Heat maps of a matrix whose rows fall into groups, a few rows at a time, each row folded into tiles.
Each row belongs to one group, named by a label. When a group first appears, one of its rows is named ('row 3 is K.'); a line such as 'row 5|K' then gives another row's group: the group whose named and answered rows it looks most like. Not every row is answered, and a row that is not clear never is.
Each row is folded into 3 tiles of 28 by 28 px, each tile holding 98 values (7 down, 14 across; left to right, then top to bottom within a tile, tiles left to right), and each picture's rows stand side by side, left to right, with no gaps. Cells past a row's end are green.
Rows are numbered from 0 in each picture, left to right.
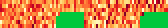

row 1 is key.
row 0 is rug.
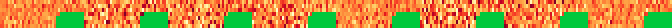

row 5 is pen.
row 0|key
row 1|key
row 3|rug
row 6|pen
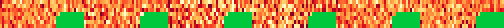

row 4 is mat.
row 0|mat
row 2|mat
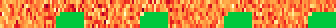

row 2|mat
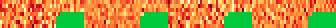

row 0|rug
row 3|pen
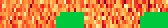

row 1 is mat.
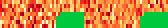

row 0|rug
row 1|mat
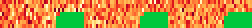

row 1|key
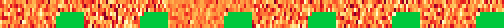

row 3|pen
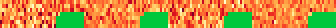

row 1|pen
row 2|mat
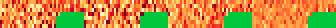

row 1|key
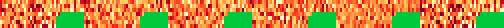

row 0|rug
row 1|mat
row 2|mat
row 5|rug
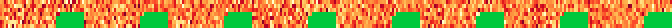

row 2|key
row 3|mat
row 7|mat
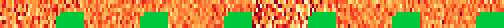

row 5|key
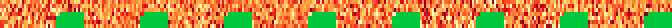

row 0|pen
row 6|rug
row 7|key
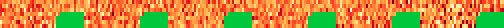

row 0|rug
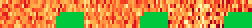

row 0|pen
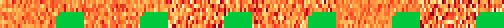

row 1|rug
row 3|mat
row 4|key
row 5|pen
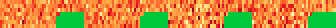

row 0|key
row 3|rug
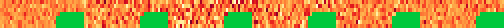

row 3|mat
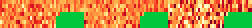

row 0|rug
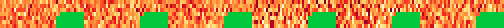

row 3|mat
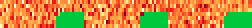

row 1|key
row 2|rug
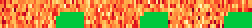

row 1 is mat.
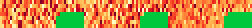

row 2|pen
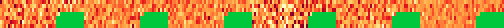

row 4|pen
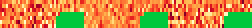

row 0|rug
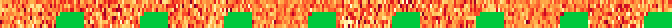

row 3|key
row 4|key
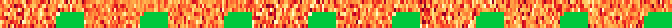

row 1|rug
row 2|pen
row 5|mat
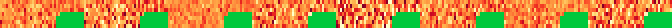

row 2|pen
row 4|pen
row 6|rug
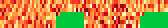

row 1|rug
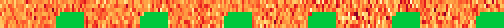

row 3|key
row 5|mat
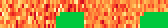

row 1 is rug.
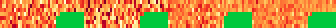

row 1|mat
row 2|rug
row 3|rug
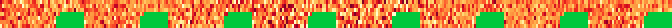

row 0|mat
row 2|key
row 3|rug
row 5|key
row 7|rug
